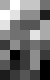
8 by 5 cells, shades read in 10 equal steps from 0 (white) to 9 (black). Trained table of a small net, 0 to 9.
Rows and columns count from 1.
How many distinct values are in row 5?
4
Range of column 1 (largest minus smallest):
8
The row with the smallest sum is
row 1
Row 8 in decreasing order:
9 8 7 7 6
